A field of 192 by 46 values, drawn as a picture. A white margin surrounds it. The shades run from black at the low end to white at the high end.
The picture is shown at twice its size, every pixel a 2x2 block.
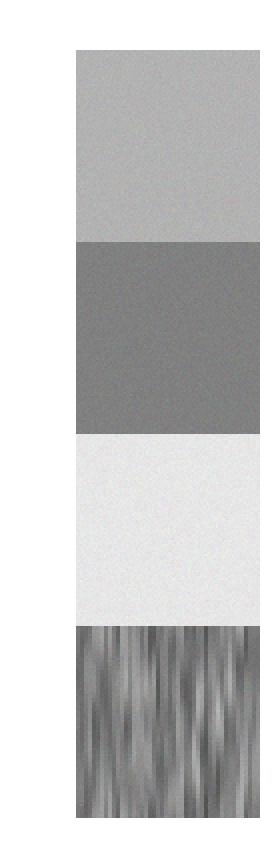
It is made of 4 by 1 panels. Panel 1,1: high, flat. Panel 2,1: middling, flat. Panel 3,1: very high, flat. Panel 4,1: middling, streaked downward.
